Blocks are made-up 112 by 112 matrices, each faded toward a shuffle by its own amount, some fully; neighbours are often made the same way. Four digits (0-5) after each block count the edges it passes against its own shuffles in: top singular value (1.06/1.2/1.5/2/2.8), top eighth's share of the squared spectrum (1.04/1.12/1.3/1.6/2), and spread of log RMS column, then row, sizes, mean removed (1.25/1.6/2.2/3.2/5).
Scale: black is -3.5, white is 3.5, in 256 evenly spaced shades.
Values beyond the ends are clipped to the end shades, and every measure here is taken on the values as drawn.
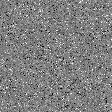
2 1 0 0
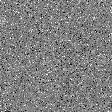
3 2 0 0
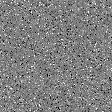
2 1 0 0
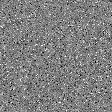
0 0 0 0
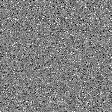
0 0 0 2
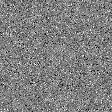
0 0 0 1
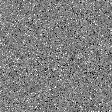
0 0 0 1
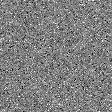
0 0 0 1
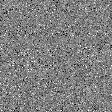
1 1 0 2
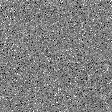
0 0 0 0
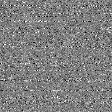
1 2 0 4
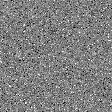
0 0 0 0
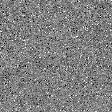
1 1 0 2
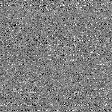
1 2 0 3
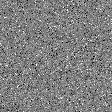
0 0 0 0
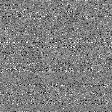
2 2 0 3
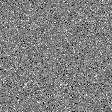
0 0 0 1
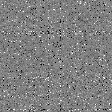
2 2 2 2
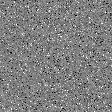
0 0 0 0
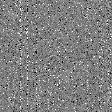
2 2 2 0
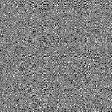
5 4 3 3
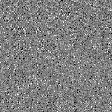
4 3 1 2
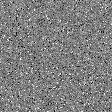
0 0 0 0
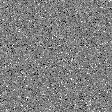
2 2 0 1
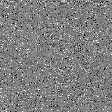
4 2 0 1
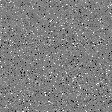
2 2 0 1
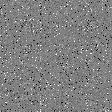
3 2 1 1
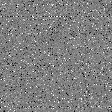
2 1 0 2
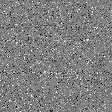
1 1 0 1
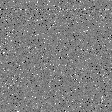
2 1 0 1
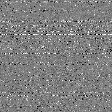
3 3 0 3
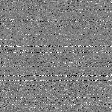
2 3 0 4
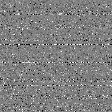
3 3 0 3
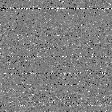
3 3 0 3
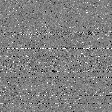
3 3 0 3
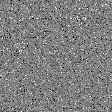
1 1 0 2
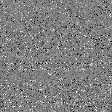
1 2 0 2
